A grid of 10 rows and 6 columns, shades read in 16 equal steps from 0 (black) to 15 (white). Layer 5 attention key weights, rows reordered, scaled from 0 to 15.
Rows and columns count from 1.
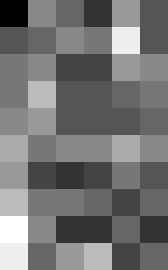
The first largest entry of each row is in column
5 5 5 2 2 1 1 1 1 1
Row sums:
31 45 40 41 38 51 32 41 38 50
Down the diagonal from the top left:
0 6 4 5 5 8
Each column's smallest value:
0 4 3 3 4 3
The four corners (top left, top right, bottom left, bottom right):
0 5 14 6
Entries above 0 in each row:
5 6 6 6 6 6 6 6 6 6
